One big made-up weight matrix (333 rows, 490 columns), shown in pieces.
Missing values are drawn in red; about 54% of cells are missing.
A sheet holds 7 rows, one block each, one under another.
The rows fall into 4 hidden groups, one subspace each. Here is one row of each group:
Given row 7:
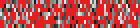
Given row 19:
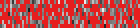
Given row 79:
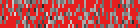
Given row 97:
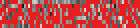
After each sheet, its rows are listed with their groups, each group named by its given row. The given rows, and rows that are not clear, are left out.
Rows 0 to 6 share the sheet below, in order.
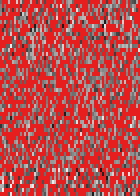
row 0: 19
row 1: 19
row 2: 97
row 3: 97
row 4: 19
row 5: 97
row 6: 19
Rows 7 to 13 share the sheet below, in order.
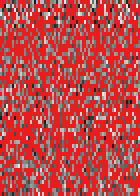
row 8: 97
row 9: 7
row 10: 19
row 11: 97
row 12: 97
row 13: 19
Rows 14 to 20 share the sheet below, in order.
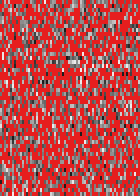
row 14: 97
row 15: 7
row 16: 19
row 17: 19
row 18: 19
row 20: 19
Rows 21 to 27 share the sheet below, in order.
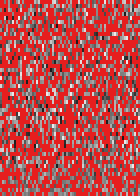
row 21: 7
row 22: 97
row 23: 7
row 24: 7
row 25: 19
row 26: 7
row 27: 79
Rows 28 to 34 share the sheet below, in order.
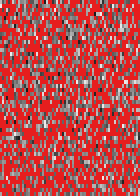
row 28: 97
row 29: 7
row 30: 79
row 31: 79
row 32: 97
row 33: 97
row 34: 97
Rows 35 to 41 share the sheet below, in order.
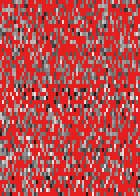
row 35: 97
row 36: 7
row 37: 19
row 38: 79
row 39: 7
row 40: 97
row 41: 7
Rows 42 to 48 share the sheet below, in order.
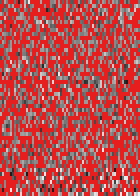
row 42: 7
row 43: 97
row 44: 79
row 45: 19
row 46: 79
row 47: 97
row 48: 79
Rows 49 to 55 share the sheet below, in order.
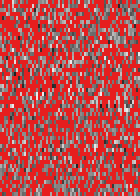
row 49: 79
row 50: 79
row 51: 19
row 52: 79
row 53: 79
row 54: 79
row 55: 19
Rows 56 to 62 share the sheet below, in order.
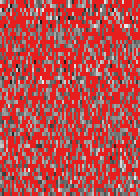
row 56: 79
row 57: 97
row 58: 7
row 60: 7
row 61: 97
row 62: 7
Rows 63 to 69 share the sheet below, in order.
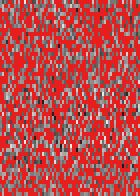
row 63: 19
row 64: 79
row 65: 79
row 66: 97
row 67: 19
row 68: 19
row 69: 7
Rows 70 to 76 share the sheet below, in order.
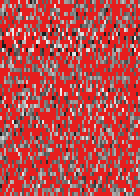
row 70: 19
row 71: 79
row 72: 7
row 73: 19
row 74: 7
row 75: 7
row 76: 97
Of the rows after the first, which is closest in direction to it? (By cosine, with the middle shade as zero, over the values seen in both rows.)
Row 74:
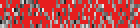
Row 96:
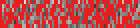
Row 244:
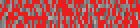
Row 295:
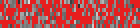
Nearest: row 244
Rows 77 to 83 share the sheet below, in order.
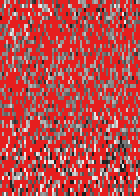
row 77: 97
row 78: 79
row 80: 79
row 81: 97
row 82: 79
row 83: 79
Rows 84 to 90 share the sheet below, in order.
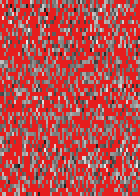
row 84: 79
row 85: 7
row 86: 97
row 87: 7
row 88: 7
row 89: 97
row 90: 19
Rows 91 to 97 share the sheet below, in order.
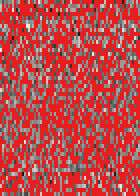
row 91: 7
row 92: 7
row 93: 7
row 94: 97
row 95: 7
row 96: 19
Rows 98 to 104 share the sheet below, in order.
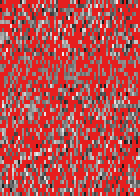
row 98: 79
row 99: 19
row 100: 7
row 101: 19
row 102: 97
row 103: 7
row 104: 79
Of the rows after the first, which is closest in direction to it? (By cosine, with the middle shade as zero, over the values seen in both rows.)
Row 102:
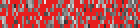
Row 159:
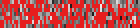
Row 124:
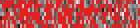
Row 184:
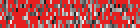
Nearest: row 159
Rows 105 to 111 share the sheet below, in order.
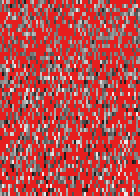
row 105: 19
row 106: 79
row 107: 79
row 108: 79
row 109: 97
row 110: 79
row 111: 79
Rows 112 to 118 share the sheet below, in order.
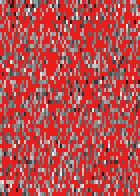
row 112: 79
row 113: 19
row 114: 79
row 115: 7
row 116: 19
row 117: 19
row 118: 19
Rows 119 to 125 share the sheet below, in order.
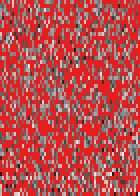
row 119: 79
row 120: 7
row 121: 19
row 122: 97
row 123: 97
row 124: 97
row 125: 97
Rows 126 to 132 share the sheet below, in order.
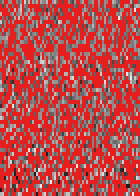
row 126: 7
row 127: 97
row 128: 19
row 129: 7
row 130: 97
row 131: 79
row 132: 7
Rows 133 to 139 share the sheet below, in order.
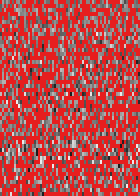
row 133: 7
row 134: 97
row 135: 7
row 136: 7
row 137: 79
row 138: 79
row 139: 7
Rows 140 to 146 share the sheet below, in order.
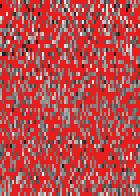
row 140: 97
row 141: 19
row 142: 7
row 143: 19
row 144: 79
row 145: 19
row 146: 79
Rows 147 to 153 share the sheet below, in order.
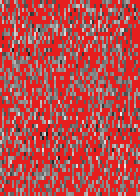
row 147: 7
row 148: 7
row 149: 19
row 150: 79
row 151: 7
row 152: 79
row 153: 79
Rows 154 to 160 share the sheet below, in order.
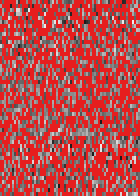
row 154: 79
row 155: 7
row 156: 79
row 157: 97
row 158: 79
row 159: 79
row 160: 79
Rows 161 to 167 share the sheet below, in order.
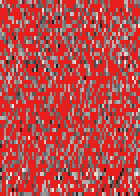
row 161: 79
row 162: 79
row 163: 79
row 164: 79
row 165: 7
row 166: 97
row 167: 79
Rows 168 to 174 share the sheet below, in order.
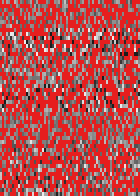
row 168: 7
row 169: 79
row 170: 79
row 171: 97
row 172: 97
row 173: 79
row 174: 7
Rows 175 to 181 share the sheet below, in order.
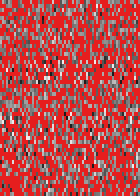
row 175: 97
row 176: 19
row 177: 79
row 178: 97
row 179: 7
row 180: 7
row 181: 79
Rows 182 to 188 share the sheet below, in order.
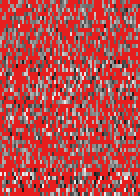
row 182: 97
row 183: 19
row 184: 97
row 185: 19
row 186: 79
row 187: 19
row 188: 97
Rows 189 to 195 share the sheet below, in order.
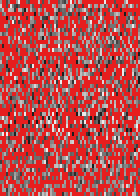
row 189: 7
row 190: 79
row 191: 97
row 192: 97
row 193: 19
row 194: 7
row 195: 19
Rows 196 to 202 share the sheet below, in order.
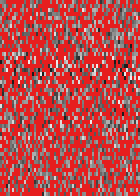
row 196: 7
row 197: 19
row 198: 97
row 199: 7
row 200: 7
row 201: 97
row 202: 7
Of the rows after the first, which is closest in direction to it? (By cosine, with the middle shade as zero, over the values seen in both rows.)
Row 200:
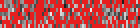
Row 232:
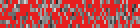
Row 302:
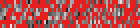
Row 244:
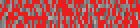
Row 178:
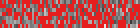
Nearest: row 178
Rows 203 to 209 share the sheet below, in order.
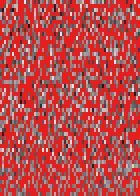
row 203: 7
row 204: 19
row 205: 97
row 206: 7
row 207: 97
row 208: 7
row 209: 97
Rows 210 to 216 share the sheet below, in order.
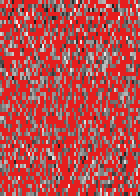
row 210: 7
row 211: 97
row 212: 7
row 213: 97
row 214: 97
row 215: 97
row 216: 79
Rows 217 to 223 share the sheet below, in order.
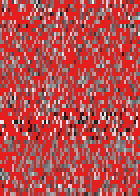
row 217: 7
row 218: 19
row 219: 97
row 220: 79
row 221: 7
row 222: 19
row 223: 79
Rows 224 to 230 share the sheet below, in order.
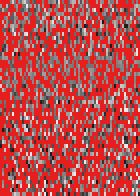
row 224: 79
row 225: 97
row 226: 7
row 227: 79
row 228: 79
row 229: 7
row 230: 79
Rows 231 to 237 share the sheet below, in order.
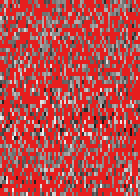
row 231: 7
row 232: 19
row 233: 7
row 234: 79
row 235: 97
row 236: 19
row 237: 7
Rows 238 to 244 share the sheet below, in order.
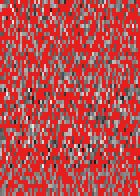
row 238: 7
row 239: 7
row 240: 97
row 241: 97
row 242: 97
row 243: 7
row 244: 7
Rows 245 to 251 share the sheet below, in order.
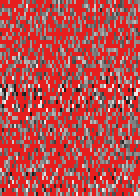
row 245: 79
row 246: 97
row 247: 79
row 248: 7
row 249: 79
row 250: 7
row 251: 79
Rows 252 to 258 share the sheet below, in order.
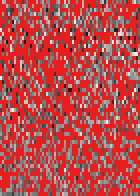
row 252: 7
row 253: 79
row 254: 7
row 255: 19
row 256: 19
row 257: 19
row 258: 19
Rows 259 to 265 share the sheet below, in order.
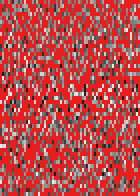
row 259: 7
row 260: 7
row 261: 79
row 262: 97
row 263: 97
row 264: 97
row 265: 19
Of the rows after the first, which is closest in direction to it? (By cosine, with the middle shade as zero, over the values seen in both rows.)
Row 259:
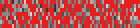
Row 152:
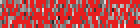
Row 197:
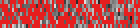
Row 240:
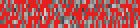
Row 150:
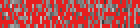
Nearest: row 150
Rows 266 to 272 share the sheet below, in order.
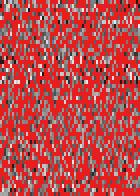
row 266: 97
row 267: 79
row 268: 97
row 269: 97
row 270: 7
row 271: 19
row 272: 97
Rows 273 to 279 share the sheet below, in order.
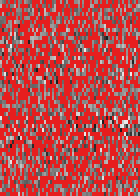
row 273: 97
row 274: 19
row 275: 7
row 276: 97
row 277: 97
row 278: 79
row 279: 97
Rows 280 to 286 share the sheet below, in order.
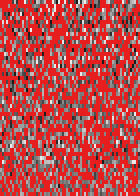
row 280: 19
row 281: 19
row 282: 19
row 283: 79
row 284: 97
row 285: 79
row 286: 79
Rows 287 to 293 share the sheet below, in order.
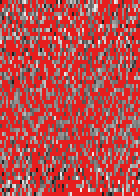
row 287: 79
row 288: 19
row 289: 19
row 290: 97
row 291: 19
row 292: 79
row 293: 19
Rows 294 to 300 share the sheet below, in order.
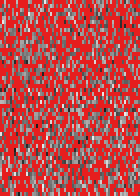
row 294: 97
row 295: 7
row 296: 97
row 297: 97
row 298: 7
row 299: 79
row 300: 97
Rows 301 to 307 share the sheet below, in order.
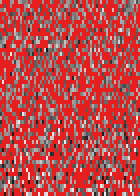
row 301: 97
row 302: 7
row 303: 19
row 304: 79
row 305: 79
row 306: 7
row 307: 19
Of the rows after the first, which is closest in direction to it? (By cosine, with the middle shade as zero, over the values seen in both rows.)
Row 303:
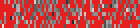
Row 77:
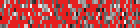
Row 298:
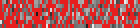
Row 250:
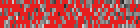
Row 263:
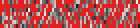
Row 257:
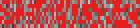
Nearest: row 250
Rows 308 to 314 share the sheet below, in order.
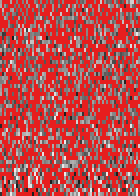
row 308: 7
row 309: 7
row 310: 79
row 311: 19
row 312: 19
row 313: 19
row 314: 7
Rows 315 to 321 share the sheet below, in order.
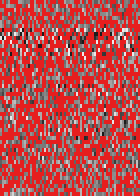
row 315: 97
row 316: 79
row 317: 19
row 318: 19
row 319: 79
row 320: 97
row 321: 19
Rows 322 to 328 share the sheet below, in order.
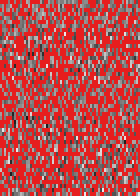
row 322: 19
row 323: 7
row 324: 7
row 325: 7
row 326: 79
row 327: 97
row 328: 79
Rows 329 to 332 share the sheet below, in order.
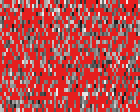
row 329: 19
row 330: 19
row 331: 97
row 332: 97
